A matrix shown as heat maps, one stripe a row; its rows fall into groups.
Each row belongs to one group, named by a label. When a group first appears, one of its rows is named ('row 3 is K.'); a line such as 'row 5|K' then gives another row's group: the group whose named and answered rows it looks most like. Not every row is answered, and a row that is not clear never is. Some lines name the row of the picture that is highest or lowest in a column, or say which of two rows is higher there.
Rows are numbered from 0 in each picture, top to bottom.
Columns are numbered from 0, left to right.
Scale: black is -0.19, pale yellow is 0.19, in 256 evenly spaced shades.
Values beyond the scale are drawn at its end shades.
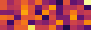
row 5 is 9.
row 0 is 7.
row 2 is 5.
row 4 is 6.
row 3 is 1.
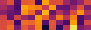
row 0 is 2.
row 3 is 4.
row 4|1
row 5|1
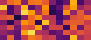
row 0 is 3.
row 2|5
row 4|5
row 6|5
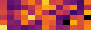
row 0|2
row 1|4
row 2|7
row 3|9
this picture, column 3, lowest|5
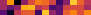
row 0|1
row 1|5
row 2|5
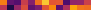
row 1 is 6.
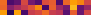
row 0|6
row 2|4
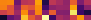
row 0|1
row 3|5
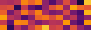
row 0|7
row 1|6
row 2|7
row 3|4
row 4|7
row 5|4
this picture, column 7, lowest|0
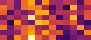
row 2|4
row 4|4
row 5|9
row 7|9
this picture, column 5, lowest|0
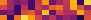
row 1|6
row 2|5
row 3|7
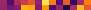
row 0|2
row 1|5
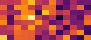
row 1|9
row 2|2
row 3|7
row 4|7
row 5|9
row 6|9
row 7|7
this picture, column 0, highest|7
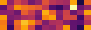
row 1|3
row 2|2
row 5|7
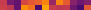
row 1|2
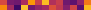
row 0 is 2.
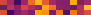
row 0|1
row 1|2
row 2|4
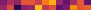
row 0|9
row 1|1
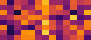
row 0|4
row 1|4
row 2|2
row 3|3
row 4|2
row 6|5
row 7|9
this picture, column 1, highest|3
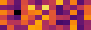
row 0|6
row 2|1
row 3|2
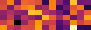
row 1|9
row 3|2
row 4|1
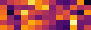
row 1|4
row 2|7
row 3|6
